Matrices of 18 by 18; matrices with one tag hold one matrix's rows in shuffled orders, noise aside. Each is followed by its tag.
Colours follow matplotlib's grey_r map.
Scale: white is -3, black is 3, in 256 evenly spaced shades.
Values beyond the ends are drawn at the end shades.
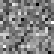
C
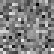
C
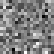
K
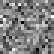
C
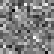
K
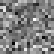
K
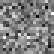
C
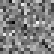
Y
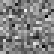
K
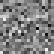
C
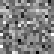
C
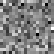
C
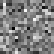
K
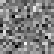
K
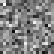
K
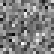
Y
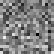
C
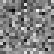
Y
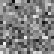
K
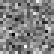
K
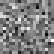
C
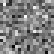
K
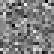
K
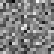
Y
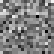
C
